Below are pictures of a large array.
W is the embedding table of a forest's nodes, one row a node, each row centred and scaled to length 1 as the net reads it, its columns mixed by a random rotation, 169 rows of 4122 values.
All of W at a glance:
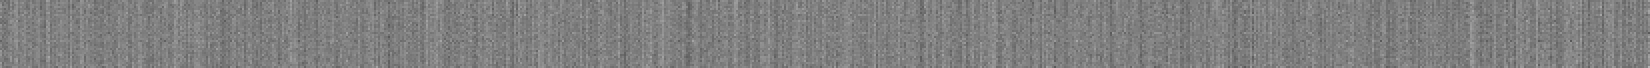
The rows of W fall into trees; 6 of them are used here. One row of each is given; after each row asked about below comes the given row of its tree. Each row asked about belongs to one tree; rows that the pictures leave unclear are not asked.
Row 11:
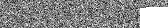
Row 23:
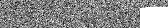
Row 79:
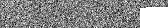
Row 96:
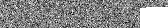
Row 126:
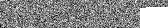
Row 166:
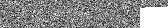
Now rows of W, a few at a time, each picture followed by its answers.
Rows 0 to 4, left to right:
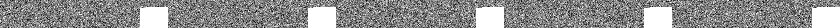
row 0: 166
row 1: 23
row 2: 79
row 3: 11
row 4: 166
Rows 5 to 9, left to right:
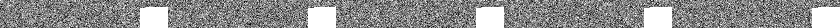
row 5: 126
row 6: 11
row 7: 166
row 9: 11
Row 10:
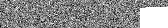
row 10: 126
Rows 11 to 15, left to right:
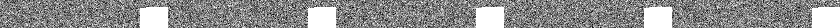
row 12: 11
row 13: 166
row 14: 23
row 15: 11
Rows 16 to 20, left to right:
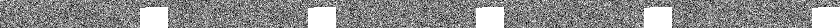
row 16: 126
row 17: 11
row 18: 11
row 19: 126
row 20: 11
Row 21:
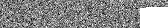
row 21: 11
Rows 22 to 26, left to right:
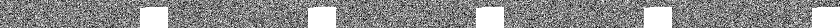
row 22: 166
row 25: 166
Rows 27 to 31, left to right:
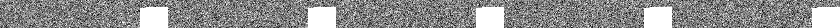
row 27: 126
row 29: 96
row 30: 23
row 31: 166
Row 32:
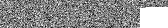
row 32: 166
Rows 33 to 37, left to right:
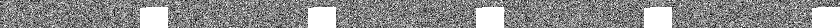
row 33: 96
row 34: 166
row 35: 11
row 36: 11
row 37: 126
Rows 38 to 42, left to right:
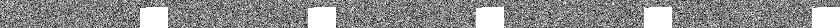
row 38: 79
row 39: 11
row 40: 126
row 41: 166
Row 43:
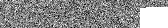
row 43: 126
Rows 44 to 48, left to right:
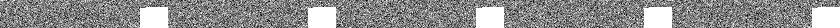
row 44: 126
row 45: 166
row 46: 79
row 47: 166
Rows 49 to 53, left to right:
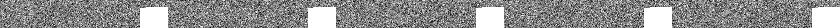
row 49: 79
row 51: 96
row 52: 79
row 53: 96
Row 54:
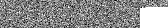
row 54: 23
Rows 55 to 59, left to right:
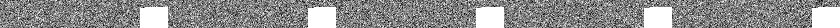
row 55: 166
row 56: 79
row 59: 79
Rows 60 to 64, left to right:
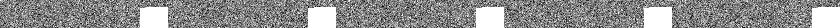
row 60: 126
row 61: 79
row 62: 126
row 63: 166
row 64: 126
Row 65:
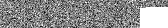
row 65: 166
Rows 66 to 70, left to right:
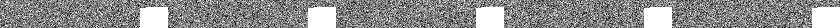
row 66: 79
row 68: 23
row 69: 96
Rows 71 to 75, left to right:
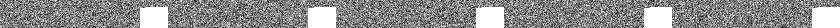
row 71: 166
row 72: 126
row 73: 23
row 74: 79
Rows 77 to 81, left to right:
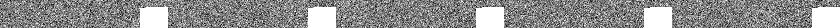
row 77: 166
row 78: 126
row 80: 79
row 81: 79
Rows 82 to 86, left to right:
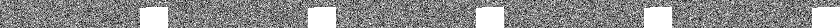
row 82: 11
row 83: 11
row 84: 11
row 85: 79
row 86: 166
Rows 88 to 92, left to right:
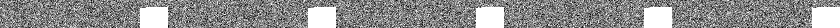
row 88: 11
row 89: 126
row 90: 23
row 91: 126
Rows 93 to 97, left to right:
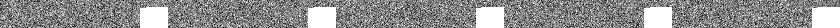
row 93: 96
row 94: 126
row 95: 126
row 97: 166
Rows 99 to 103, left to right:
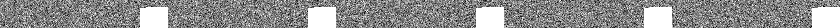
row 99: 79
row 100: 79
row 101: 79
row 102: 166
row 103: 79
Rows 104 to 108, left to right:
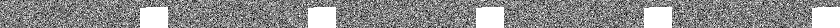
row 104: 79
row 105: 126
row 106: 166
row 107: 166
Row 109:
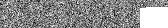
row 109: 96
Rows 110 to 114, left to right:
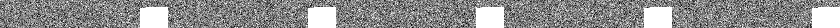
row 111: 96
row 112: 166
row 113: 166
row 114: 11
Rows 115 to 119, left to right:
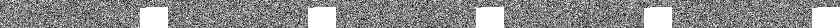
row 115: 126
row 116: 166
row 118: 96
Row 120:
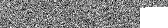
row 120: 23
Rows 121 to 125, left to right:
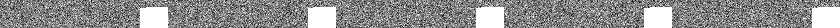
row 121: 11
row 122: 166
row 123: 23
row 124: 79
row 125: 23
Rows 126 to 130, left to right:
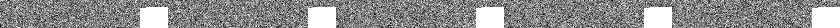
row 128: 126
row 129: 126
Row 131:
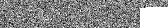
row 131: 23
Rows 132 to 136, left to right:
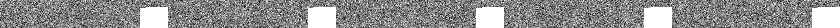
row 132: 126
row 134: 11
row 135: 126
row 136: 126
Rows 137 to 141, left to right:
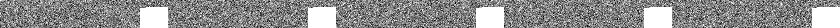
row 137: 126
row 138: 166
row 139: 96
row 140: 126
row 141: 166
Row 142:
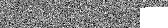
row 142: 23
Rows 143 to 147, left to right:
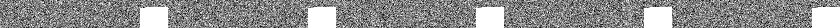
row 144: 166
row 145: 166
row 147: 79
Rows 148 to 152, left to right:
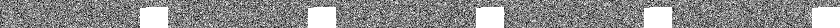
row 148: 11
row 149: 166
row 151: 126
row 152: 96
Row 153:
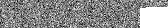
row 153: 11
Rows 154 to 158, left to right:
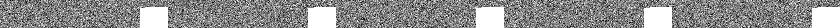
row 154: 166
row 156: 166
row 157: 96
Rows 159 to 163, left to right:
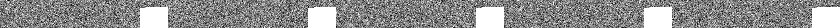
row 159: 126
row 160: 79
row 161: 126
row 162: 126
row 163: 166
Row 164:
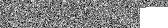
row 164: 126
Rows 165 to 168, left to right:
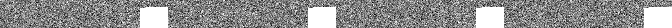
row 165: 126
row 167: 126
